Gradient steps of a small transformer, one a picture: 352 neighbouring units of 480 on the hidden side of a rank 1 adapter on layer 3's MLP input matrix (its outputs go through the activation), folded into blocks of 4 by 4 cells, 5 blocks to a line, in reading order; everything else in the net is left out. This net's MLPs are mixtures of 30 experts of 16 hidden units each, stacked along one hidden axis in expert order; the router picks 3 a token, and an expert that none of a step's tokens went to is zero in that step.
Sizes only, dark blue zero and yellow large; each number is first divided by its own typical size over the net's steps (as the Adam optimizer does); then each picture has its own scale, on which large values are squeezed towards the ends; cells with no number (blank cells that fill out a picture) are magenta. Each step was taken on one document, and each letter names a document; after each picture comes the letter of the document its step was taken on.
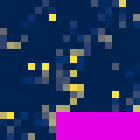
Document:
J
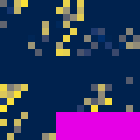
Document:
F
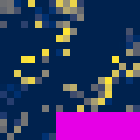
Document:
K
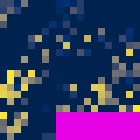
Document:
K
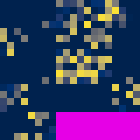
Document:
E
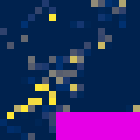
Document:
J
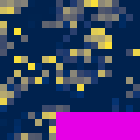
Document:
E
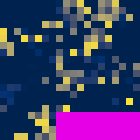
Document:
E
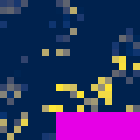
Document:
K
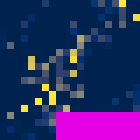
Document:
J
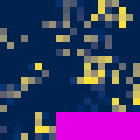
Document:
E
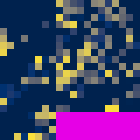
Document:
E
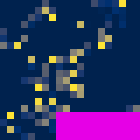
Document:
J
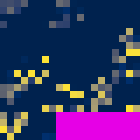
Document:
K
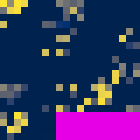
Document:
K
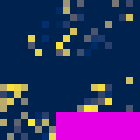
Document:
F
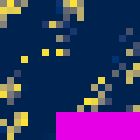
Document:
K
